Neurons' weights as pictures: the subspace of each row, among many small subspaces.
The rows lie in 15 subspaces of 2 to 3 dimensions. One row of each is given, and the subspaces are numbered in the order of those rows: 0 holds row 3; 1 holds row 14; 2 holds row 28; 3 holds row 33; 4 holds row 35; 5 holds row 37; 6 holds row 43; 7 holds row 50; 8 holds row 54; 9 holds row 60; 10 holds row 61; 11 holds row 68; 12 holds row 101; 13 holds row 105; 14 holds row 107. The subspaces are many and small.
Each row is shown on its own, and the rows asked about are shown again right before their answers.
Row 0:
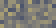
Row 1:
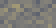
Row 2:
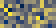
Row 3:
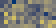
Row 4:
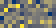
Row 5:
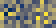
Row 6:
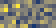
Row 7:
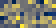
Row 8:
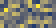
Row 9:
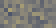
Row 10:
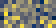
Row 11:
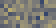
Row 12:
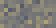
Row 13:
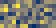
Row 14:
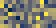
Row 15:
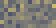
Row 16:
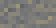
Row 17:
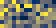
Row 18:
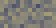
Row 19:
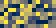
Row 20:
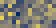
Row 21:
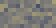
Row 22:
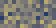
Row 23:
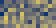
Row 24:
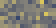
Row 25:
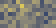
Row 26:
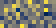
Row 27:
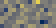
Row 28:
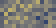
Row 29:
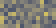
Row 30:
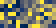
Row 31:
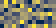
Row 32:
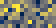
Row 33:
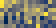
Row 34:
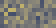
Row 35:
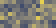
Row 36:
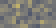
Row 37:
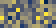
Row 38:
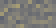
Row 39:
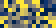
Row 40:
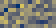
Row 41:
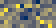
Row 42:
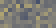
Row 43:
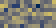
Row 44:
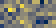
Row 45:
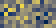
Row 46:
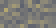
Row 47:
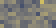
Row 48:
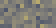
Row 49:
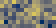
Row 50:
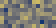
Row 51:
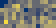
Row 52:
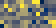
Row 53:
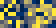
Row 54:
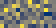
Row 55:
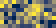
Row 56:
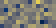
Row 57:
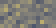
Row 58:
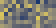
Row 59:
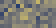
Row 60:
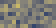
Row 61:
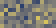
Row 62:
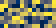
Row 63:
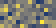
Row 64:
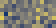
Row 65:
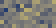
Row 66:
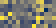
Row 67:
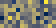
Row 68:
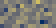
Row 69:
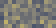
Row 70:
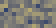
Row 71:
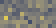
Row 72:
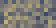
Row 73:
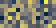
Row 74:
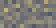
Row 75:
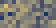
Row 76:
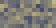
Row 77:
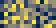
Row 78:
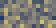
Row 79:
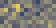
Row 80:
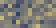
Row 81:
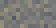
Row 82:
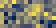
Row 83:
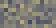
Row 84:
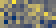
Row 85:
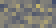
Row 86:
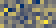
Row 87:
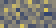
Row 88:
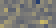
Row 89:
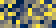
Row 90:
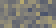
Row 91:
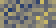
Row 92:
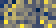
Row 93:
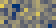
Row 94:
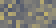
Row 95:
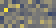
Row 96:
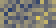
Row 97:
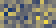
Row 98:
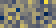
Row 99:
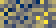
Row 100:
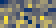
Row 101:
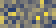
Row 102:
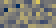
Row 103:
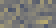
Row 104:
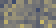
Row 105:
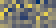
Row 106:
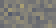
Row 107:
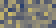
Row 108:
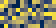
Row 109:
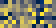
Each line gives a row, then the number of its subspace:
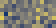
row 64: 7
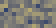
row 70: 8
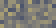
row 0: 14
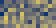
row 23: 3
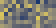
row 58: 13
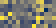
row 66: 4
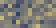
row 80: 14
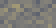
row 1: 3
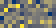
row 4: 2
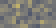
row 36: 14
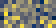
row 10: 7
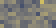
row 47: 4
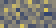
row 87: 8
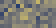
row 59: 13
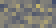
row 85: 6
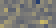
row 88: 4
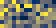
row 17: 0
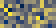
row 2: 1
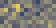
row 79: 3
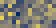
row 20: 14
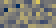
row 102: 9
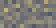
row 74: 5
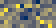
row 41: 13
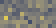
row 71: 3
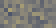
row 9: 1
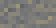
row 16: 12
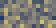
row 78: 7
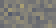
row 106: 1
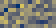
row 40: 12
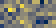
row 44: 4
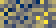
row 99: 2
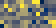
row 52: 4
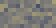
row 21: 6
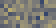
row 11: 1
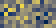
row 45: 10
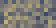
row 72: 2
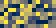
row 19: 12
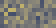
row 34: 12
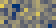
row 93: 3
